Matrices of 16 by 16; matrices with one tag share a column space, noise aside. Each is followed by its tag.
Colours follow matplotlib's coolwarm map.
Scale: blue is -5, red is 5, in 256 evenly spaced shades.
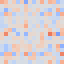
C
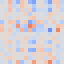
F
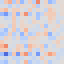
C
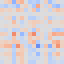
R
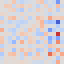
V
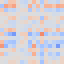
R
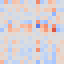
F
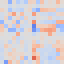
F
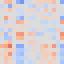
R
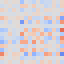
V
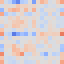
C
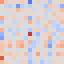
R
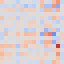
R
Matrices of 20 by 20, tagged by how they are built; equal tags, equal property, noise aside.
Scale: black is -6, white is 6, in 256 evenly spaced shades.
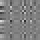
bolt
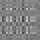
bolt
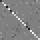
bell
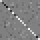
bell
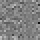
bolt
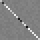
bell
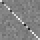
bell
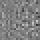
bolt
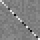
bell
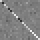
bell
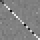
bell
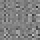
bolt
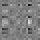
bolt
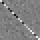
bell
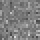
bolt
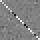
bell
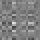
bolt
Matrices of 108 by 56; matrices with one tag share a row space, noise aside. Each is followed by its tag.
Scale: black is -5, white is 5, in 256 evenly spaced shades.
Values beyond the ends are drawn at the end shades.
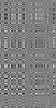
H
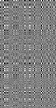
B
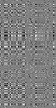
H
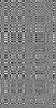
H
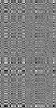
H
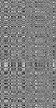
H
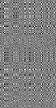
B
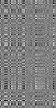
H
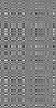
H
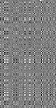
B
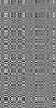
H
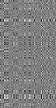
B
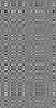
H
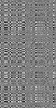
H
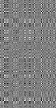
B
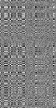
H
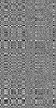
H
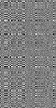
H
